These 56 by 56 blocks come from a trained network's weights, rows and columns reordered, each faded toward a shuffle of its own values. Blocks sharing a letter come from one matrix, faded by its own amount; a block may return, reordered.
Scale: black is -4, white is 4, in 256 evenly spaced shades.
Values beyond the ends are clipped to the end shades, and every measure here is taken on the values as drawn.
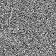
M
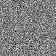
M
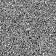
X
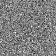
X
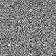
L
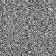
L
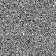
M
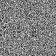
M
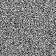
M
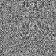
L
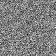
M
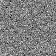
X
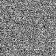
M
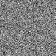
L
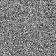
X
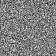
M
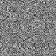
L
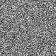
M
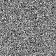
X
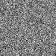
X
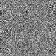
L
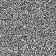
M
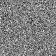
X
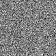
M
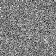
X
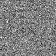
M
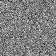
X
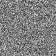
X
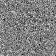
X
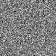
X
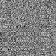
L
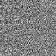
L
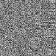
L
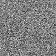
M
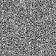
M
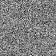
M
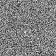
X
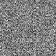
L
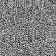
L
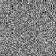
L
